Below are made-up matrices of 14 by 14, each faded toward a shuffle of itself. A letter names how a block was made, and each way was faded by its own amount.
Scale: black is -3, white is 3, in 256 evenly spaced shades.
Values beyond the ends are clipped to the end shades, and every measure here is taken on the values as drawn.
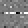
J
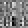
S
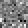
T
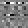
J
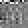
J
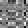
S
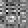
S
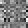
S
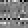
J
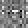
J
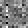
S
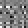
J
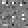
T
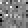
T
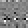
J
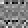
J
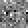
T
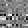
J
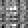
S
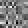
S
